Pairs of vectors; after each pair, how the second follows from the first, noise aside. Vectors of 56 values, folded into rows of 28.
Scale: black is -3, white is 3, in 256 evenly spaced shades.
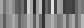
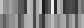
copied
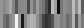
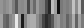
copied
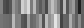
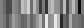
copied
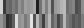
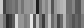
copied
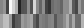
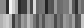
copied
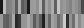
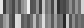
negated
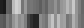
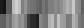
copied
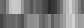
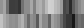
negated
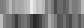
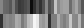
negated
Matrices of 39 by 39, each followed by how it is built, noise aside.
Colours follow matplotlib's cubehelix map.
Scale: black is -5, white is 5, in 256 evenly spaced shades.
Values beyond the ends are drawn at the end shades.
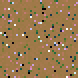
sparse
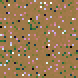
sparse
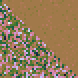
lower triangular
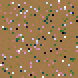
sparse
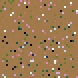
sparse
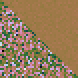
lower triangular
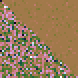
lower triangular
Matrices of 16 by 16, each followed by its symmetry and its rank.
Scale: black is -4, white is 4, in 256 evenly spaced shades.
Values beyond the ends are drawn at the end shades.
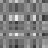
neither, rank one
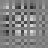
symmetric, rank one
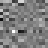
neither, rank three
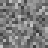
neither, full rank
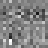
neither, rank three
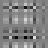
neither, rank one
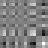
symmetric, rank one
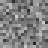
neither, full rank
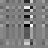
neither, rank one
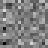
neither, rank three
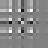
symmetric, rank one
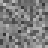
neither, full rank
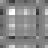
symmetric, rank one
